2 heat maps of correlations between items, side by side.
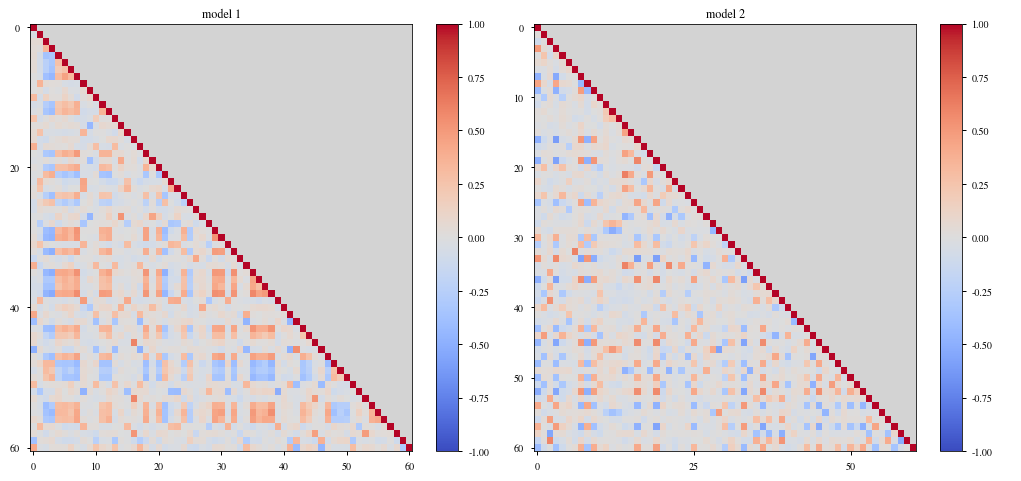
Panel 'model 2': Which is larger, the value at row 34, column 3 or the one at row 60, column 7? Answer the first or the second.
the second
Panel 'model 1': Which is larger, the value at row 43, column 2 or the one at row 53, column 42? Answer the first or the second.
the second
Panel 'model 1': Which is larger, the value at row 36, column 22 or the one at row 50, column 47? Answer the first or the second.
the first
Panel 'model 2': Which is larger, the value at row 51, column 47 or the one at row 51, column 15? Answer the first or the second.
the first
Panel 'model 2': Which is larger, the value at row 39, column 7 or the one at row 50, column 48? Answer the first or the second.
the second
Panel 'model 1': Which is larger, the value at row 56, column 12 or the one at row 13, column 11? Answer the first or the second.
the first
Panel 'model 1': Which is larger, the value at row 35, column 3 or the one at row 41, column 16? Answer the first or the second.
the second
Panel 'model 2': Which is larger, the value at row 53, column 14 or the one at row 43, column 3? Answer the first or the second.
the first
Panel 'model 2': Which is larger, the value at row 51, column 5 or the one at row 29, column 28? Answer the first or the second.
the first
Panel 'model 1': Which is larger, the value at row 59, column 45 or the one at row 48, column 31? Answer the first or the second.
the second
